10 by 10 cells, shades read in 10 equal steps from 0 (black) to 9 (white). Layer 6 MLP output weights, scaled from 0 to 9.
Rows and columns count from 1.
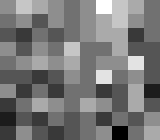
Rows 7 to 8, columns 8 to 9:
3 6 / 3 6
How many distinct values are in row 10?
6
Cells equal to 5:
22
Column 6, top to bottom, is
5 5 5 4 4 4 4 6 4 4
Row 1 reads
5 7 6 5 4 5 9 7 6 4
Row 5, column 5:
6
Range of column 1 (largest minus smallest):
4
